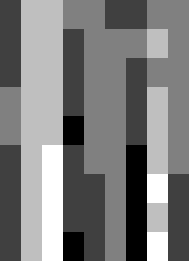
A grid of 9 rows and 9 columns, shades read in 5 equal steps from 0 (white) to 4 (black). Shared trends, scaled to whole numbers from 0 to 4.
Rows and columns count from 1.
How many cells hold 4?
6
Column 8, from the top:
2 1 2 1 1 1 0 1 0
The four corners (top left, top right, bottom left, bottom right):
3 2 3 3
